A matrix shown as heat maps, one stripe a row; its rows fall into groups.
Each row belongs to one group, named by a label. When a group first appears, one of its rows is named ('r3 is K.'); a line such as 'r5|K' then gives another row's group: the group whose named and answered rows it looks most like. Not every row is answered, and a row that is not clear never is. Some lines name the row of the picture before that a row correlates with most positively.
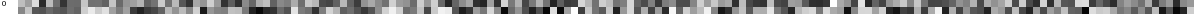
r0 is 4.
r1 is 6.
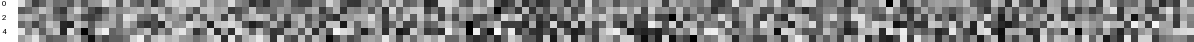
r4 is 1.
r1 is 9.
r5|4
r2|4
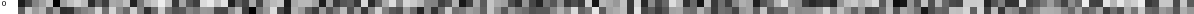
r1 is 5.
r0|9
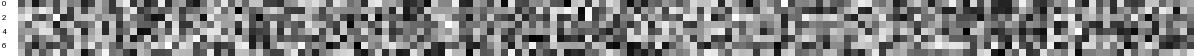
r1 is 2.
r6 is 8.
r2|6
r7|1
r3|2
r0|1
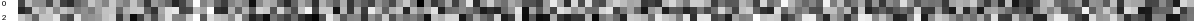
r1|4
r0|5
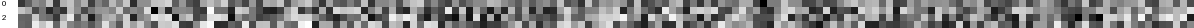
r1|1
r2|9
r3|4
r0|9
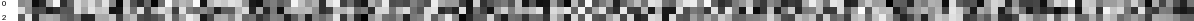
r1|8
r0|6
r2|6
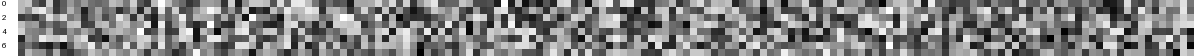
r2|1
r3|1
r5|9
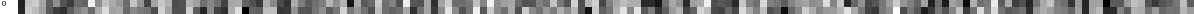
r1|5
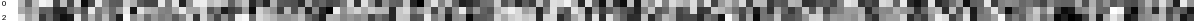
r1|8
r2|8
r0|2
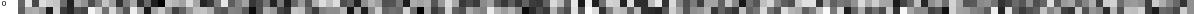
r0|6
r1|5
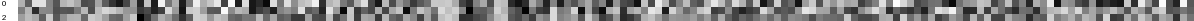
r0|2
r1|6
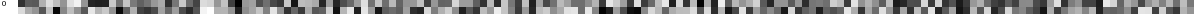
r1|2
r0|9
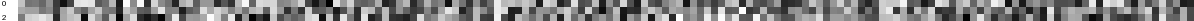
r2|2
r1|2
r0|8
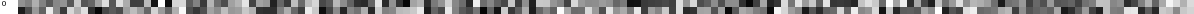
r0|1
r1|9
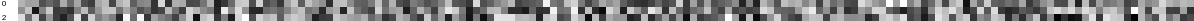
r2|8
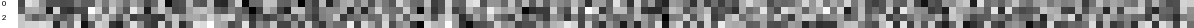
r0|5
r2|6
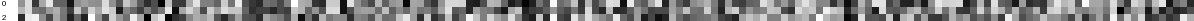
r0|6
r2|5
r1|6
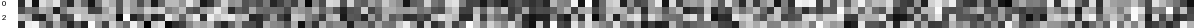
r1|9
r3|5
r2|6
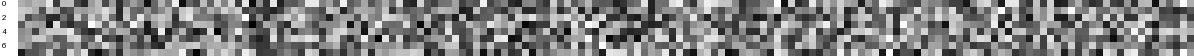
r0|2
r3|5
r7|9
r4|1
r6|6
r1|6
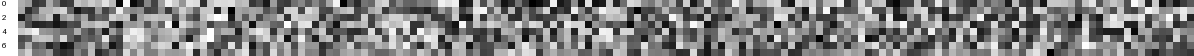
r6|8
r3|8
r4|4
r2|9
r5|4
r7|8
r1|1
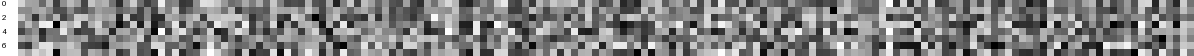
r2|6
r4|1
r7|2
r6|9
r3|2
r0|2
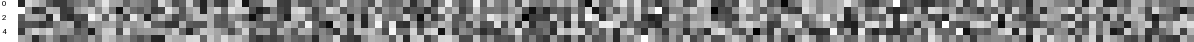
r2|5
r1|6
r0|5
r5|6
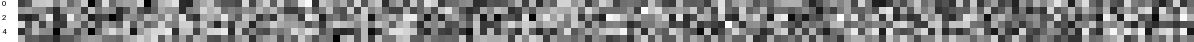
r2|9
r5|8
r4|9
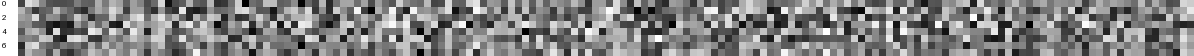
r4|5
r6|5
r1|1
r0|5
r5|9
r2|4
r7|5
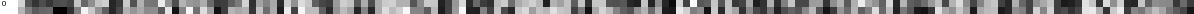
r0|8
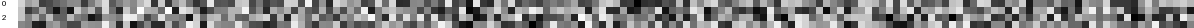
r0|1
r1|8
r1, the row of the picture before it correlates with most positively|0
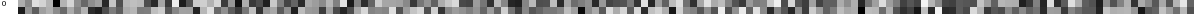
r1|9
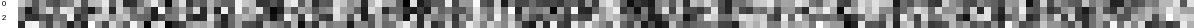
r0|1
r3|5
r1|1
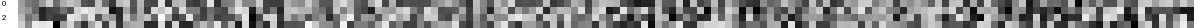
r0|1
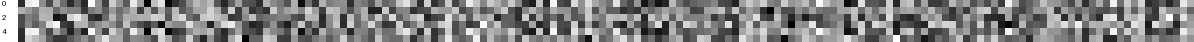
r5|5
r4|5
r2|9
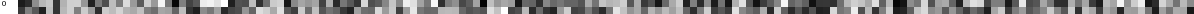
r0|9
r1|9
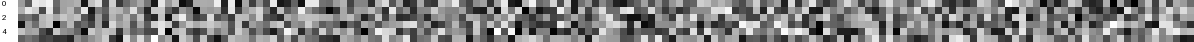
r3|9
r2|1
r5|8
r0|2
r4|1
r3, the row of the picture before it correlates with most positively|0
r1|4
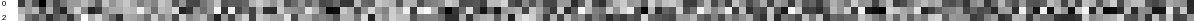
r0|9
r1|4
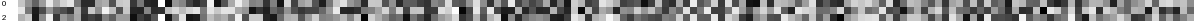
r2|1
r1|6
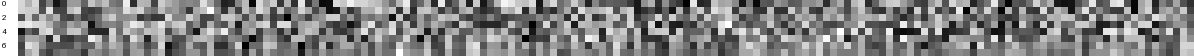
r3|4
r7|5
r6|5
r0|8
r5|5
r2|6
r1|4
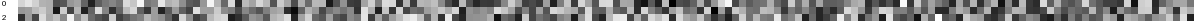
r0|4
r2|9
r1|2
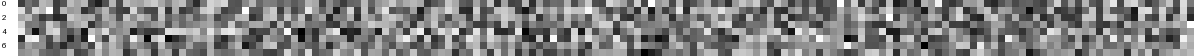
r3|4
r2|8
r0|9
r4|6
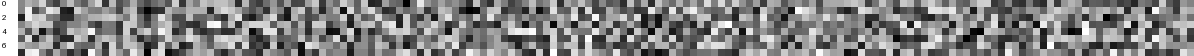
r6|2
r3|4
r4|8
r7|5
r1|6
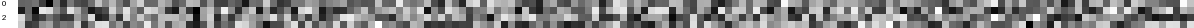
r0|5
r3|1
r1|9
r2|8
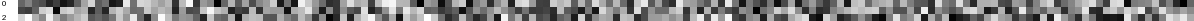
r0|8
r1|9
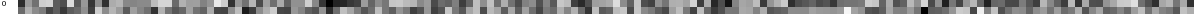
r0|9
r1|5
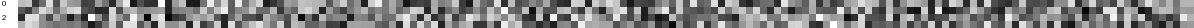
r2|5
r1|9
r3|4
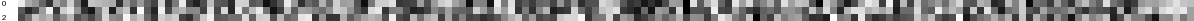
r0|1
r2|4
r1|1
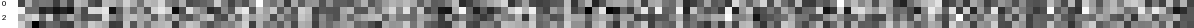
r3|8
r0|9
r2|4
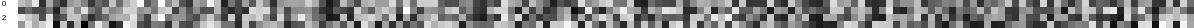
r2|4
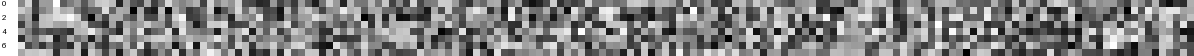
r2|1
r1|1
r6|8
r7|2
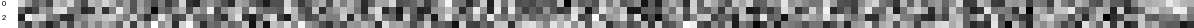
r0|1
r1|1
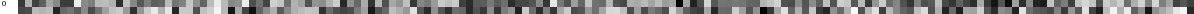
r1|9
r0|6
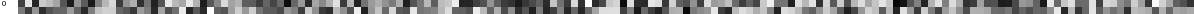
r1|1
